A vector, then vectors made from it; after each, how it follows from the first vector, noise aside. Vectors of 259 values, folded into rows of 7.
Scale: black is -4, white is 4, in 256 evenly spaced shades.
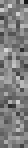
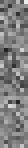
negated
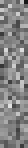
sign-scrambled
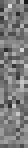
sign-scrambled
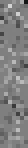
partly zeroed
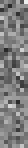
negated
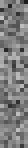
sign-scrambled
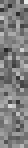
negated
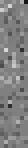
partly zeroed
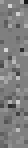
partly zeroed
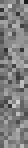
sign-scrambled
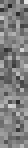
negated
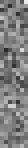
negated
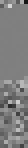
partly zeroed
